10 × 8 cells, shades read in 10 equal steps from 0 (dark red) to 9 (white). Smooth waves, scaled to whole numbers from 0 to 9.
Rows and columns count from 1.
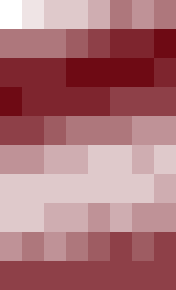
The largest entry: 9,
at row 1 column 1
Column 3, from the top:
7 4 1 1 3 6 7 6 5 2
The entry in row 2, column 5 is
2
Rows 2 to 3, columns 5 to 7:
2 1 1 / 0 0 0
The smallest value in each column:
0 1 1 0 0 0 0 0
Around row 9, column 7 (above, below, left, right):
5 2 2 2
